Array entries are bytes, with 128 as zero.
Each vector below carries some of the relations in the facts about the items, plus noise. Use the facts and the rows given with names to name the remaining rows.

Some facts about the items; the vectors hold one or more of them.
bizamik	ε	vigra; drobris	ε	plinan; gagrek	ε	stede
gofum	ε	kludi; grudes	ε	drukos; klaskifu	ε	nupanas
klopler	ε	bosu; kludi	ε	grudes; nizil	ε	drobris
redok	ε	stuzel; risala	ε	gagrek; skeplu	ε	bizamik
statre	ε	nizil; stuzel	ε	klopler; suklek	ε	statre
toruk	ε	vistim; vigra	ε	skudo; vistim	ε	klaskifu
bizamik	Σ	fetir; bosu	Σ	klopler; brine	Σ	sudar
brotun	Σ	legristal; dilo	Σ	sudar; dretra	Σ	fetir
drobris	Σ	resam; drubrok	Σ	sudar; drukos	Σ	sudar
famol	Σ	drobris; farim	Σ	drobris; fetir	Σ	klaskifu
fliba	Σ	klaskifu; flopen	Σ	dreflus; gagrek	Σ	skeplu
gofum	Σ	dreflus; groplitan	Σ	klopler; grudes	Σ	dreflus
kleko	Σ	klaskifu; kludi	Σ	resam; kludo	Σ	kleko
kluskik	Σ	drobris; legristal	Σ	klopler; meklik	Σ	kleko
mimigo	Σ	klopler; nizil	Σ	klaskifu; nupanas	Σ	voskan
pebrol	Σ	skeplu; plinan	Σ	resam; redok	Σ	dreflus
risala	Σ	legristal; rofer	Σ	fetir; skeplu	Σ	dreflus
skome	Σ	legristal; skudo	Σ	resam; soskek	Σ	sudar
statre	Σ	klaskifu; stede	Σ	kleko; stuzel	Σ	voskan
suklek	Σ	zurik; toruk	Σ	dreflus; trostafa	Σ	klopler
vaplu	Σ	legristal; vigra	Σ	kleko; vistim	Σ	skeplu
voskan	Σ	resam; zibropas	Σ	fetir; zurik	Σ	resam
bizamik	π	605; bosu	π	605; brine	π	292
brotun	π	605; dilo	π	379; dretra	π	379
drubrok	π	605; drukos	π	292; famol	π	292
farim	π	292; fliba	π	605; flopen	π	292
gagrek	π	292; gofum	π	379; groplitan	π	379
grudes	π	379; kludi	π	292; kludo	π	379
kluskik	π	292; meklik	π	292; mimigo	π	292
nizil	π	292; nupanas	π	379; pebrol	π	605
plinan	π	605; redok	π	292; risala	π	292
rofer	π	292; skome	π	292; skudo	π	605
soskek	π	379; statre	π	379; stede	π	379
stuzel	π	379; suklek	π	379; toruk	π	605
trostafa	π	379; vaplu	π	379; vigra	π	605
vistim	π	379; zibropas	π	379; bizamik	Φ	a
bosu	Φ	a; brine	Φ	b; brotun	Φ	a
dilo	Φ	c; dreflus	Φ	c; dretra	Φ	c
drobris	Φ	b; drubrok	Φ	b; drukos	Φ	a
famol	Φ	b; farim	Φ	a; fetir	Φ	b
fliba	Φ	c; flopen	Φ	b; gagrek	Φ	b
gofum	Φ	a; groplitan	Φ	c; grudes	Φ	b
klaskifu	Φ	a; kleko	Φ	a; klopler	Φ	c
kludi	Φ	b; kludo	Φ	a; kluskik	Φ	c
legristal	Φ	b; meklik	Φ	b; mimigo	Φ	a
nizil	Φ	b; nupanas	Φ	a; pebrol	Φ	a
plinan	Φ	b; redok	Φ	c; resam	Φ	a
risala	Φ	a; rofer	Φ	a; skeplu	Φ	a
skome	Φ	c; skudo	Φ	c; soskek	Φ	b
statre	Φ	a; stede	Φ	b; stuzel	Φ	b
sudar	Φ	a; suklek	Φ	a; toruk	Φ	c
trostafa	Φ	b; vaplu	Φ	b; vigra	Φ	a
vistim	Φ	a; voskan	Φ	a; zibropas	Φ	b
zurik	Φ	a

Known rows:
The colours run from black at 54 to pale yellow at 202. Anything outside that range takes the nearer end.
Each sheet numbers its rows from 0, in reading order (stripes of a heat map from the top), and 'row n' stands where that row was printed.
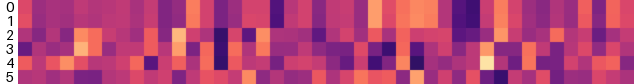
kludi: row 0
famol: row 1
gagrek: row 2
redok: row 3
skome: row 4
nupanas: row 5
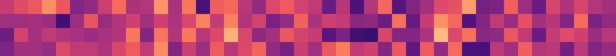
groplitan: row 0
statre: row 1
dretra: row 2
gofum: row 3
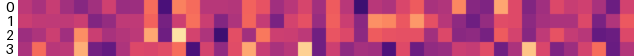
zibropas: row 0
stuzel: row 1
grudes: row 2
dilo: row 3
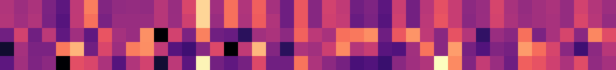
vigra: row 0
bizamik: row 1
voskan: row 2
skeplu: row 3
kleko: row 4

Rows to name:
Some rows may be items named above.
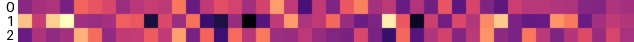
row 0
pebrol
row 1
legristal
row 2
redok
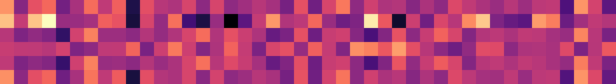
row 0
risala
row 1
legristal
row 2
rofer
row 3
stuzel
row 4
rofer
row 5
risala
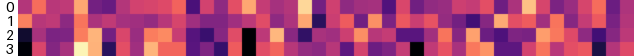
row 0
dilo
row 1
brine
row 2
skeplu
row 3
dreflus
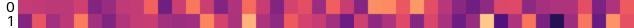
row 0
stuzel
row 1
skudo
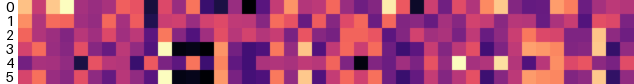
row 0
legristal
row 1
brotun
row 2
drukos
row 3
sudar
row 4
fetir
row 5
sudar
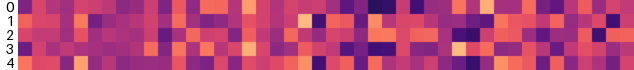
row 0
fliba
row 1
soskek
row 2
plinan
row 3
dretra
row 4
drubrok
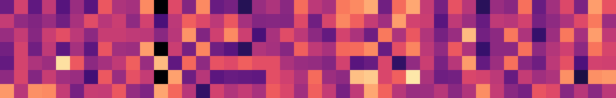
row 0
resam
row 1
farim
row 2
kluskik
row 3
zurik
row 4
toruk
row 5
drobris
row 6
vaplu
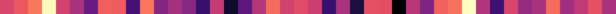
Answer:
klopler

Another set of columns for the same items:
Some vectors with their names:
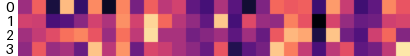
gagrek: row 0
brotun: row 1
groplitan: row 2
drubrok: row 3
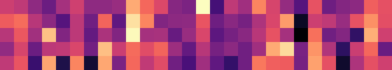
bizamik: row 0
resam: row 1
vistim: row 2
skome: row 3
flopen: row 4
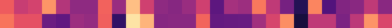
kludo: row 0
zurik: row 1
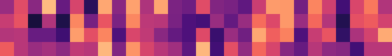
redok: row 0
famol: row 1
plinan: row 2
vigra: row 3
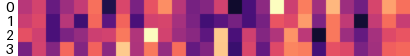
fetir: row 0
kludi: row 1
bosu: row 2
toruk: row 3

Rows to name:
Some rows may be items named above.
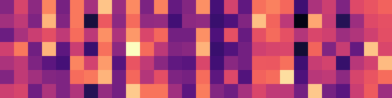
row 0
toruk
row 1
grudes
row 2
fliba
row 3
skeplu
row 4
plinan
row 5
skudo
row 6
rofer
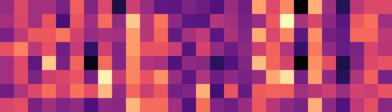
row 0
stuzel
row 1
kluskik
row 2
dretra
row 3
drukos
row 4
grudes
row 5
skome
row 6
fliba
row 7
rofer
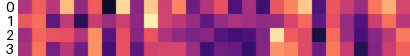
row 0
dreflus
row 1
farim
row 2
soskek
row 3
brine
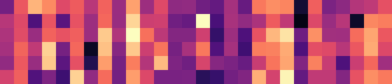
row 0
dilo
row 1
pebrol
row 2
klopler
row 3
dreflus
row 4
redok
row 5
drobris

